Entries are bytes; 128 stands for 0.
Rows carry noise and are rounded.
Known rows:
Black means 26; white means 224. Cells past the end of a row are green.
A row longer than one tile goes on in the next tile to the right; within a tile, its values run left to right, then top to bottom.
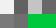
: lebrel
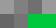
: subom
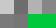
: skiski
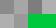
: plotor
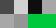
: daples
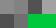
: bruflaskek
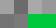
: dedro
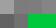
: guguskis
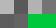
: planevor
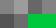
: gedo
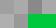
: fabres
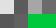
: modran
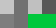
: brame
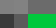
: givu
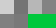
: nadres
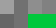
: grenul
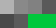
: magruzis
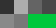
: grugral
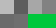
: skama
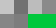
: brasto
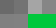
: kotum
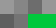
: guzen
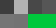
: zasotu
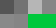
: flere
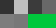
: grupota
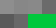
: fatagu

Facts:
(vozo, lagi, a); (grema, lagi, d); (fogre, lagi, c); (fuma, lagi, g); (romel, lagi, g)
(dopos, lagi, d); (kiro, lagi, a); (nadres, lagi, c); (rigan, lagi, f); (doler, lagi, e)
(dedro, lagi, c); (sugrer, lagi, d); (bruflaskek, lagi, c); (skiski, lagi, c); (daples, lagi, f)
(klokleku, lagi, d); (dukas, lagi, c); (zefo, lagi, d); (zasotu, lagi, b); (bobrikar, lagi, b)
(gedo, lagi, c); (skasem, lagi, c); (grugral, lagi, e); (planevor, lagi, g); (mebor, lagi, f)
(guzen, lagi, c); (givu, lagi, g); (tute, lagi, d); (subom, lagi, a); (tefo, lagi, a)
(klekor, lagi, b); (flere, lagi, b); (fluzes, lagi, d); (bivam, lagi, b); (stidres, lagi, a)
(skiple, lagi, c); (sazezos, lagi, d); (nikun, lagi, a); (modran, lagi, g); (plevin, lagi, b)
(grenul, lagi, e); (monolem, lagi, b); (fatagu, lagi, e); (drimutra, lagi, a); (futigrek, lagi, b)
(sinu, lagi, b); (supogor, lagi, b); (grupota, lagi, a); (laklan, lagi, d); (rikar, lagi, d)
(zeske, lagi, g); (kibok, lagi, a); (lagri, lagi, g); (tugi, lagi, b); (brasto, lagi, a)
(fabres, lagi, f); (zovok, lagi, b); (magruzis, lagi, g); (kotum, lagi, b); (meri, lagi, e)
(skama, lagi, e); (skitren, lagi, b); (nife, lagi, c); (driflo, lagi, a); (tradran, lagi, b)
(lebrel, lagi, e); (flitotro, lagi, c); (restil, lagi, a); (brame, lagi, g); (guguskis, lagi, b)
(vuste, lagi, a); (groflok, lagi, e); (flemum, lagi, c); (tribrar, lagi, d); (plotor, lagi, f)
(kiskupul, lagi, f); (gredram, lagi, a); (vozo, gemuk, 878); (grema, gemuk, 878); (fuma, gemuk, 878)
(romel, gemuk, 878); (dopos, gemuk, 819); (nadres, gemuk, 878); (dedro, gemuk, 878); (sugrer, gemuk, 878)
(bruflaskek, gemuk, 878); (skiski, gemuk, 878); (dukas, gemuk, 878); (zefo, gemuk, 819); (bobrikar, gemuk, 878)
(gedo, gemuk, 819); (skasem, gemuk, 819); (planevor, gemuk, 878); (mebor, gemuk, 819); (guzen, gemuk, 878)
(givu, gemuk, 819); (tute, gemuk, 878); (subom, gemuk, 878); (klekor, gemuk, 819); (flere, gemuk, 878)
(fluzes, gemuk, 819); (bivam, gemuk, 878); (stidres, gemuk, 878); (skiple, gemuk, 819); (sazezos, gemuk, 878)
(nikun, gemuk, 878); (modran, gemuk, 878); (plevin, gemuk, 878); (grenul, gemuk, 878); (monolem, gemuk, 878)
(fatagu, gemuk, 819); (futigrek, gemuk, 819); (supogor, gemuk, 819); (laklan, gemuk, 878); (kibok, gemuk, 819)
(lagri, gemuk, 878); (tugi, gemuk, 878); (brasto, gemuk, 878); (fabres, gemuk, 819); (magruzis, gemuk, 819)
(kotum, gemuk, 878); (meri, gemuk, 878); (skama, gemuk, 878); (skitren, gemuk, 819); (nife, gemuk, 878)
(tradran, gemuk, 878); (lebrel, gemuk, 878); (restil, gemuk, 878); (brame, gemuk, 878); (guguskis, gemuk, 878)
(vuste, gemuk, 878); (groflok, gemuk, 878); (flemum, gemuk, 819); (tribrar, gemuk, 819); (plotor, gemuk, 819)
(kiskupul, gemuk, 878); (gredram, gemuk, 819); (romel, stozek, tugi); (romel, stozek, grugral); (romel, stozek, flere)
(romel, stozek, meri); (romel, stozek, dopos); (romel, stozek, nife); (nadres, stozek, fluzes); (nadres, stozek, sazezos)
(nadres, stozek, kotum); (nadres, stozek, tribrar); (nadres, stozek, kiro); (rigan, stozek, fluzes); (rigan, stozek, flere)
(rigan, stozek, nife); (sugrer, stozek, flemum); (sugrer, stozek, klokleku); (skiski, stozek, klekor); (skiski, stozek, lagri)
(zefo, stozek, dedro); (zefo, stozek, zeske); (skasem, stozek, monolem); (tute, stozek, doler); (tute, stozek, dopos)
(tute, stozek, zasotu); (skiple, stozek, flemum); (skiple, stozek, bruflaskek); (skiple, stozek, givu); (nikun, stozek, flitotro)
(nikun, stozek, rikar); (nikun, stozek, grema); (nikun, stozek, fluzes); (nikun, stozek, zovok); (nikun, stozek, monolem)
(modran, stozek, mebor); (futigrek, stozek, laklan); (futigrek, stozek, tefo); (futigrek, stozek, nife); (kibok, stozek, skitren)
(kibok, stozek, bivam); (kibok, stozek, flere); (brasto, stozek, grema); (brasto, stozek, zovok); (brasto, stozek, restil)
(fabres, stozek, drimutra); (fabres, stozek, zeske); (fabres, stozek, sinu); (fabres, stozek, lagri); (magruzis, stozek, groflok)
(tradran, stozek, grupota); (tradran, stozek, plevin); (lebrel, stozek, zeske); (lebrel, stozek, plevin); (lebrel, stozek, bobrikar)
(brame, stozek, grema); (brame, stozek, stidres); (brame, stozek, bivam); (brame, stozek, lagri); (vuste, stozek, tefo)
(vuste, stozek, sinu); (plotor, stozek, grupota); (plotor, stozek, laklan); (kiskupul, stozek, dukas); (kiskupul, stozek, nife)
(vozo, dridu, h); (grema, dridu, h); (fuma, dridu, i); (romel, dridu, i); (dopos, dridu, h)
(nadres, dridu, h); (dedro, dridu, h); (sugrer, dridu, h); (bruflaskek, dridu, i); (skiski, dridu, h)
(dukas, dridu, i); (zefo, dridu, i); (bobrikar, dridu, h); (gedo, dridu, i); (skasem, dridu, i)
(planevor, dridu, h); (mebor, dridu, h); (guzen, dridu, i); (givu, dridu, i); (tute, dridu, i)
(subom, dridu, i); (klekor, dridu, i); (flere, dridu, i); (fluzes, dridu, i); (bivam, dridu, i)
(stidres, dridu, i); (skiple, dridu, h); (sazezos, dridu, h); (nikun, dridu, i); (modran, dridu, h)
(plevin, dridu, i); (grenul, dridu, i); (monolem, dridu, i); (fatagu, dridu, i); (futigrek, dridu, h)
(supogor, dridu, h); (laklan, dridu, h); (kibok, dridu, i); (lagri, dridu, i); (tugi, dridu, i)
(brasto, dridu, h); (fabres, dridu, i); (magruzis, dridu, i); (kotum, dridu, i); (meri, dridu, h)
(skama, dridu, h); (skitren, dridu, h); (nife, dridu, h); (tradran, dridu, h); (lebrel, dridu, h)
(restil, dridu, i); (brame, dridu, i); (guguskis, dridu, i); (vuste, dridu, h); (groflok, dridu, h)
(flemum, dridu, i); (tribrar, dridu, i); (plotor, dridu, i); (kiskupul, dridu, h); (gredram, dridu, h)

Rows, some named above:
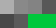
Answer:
magruzis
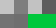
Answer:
futigrek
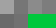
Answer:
grenul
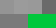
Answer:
kibok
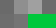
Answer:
klekor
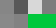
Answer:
meri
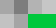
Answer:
kiskupul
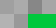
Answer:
fabres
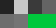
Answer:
rikar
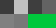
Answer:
drimutra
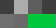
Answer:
zeske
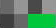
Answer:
flemum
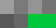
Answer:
supogor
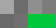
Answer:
grenul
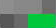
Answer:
fatagu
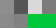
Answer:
meri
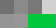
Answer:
mebor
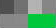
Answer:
flere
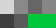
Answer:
skiple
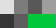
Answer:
sugrer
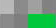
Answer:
nikun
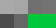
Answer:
zefo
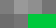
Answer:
skasem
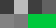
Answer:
drimutra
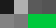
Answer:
zovok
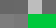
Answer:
lagri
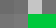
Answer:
skitren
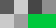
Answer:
rigan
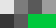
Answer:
sugrer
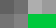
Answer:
grema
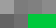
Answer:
guguskis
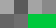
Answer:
groflok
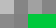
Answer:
nikun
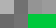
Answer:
vozo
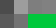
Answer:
tribrar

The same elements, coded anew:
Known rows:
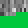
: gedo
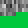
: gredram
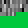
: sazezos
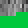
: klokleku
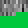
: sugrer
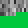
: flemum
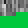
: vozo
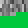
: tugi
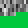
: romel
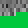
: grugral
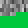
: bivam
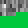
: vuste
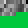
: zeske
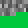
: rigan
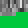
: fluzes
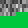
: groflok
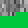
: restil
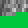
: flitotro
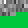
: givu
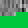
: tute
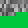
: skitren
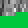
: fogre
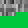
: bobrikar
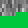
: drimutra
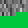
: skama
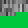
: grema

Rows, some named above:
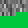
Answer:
skama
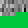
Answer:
plevin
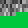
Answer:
groflok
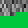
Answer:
meri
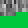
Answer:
gredram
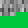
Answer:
guguskis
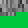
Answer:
planevor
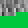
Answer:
fatagu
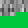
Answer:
guguskis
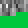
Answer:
fabres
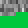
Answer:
zovok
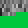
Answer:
nife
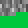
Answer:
daples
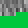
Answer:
grenul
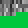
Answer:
lebrel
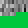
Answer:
plevin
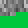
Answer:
fuma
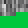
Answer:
vozo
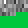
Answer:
givu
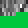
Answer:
dopos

